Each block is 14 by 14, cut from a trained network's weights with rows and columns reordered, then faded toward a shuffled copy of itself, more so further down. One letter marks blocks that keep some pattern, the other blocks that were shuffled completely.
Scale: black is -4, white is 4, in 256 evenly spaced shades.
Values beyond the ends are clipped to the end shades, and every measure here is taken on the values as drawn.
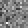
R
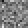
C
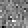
R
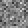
R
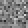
R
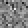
R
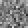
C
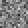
R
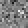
R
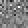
C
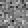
R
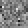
C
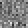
C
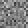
C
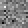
C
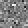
R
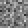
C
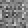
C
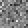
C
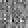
C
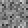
R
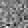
R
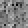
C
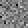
R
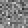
R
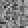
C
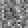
C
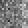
C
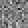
C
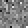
R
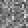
R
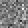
R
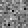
R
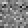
R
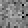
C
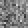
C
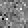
R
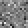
R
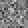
R
